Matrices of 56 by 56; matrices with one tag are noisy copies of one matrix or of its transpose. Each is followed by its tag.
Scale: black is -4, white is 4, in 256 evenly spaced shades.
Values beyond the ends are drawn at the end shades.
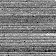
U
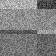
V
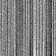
U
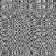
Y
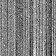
U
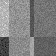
V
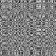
Y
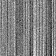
U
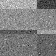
V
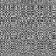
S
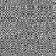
S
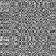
Y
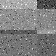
V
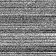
U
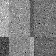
V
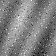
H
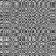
Y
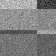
V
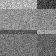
V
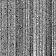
U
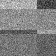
V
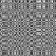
Y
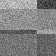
V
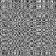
Y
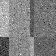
V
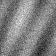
H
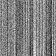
U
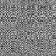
S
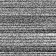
U
